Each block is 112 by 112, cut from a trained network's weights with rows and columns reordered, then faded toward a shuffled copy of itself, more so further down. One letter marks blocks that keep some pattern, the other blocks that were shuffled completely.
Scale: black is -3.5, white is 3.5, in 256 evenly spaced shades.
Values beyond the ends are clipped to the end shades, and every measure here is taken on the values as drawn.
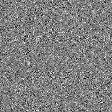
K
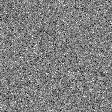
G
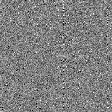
K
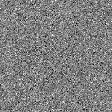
K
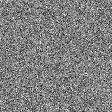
K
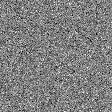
G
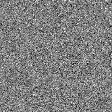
K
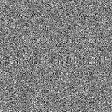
K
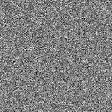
K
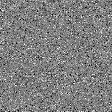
K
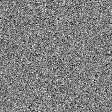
K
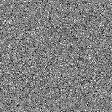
K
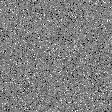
G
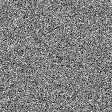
G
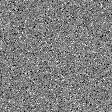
G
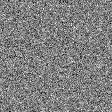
G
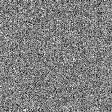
K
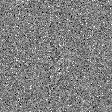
K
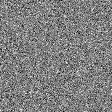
G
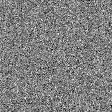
G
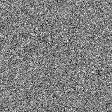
K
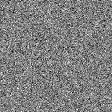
K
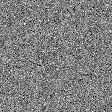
G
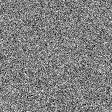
G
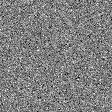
G
